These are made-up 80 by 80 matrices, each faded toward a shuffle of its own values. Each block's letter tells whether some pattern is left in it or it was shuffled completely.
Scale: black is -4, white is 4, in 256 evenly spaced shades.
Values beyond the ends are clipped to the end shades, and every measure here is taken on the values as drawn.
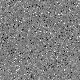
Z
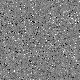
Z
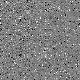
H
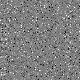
H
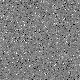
Z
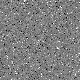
Z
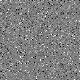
H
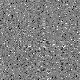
H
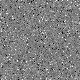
Z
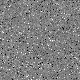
Z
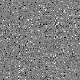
H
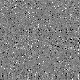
H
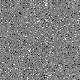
H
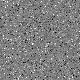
Z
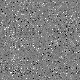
H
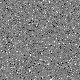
Z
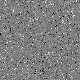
Z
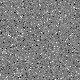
Z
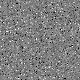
Z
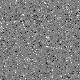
H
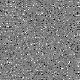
H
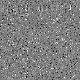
H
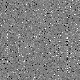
H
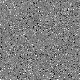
H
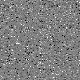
H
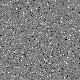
Z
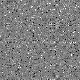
H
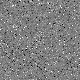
Z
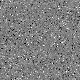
Z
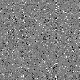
H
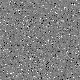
Z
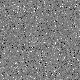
Z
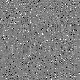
H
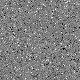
Z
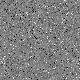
Z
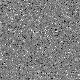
Z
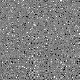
H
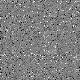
H
